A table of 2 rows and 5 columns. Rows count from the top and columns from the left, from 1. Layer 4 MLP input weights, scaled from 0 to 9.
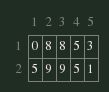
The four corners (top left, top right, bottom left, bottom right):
0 3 5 1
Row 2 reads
5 9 9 5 1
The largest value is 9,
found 2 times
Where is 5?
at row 1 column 4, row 2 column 1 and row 2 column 4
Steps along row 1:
up same down down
